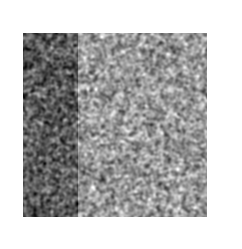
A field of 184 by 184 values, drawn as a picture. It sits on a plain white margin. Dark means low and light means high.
Seam: vertical, 30% of the way across, the right part higher. Lone odd cells: none. Grain: blotchy. Stripes: none.
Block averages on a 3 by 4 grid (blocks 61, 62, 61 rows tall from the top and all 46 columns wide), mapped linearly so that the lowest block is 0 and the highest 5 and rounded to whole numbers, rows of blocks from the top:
0 4 5 5
0 4 5 5
0 4 5 5
